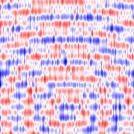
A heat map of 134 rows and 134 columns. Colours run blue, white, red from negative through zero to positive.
Concentric rings centre on the bottom middle. Horizontal stripes repeat 12 times down the table. Overall the values sit about 50% of the way up the scale. There is no overall slope.
